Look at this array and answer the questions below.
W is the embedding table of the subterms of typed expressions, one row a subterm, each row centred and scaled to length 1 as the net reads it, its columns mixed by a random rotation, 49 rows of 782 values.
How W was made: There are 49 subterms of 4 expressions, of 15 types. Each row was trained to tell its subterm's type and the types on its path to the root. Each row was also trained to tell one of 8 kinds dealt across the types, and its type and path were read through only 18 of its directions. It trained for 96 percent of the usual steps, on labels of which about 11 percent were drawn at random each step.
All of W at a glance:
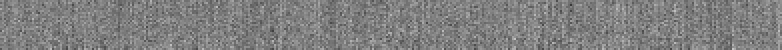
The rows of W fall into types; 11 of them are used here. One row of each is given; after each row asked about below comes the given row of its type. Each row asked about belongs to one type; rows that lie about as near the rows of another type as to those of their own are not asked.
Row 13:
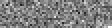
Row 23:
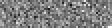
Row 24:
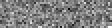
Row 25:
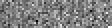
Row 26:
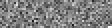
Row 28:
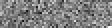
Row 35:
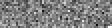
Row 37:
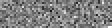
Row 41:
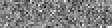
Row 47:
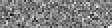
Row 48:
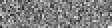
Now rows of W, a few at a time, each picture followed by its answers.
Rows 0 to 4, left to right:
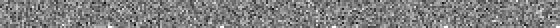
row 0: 13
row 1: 47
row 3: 24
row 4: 23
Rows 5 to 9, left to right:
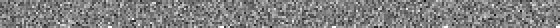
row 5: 13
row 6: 41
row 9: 47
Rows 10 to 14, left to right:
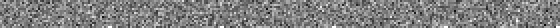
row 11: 26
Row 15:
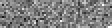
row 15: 25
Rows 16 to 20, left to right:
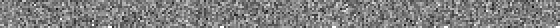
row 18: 47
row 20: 41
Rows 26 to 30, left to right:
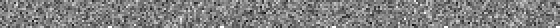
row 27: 23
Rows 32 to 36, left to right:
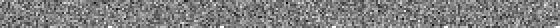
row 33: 35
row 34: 23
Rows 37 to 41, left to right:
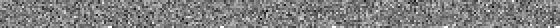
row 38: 37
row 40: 41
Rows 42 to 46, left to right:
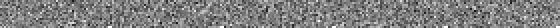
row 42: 35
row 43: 23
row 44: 48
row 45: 41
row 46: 37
